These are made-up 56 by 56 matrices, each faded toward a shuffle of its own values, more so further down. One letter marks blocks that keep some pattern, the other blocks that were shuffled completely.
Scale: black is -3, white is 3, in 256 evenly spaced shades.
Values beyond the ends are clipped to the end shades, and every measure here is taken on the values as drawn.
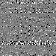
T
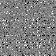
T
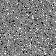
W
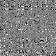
T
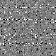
T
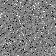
W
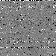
T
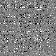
T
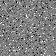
W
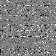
T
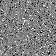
W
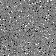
W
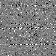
T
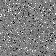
W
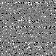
T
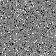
W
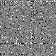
T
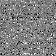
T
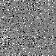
T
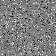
W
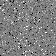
W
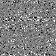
T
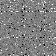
T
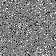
W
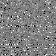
T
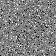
W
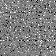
T
